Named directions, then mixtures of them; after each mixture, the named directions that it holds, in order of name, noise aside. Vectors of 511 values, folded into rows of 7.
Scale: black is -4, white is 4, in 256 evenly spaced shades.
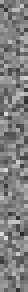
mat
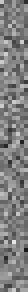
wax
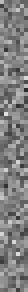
mat, wax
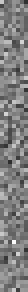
mat, wax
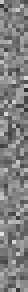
mat, wax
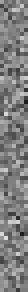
mat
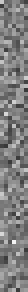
mat, wax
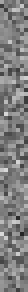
mat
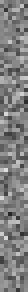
mat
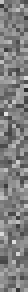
mat, wax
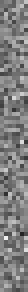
mat, wax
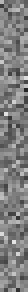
mat, wax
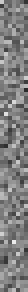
mat, wax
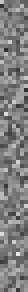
mat, wax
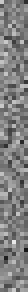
wax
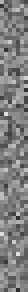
mat, wax
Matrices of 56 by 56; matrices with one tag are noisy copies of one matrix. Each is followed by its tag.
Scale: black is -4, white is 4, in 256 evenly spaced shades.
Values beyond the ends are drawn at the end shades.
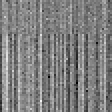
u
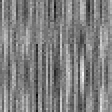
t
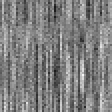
t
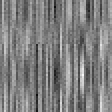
t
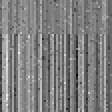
u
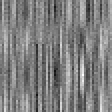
t
